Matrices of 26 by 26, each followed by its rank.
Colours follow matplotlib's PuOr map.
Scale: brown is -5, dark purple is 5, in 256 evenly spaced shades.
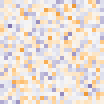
full rank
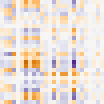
two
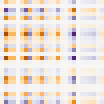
one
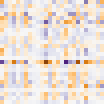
three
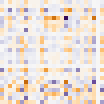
three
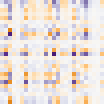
two
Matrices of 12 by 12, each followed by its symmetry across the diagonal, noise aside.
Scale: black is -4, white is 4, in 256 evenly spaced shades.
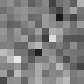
antisymmetric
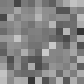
symmetric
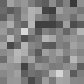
neither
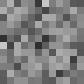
symmetric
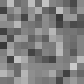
antisymmetric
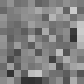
antisymmetric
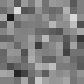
antisymmetric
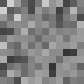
symmetric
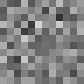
symmetric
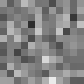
neither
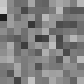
neither
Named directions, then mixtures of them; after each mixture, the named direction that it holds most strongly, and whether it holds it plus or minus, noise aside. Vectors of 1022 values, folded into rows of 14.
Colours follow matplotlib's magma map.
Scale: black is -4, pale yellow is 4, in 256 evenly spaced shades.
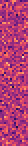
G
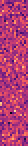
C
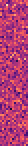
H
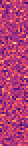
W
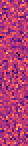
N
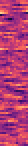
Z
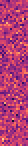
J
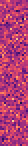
J, minus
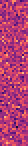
G, plus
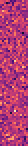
C, plus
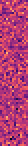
N, plus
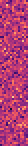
H, plus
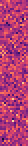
J, minus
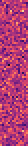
W, plus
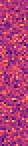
J, minus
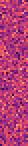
N, plus
